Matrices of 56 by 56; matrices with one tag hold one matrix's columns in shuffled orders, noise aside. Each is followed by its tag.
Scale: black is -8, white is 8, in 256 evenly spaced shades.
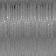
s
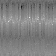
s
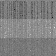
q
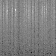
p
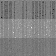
q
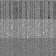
q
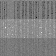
q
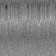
s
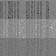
q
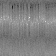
s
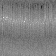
s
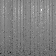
p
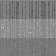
q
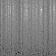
p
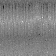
s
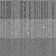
q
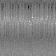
s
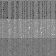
q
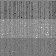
q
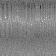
s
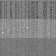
q
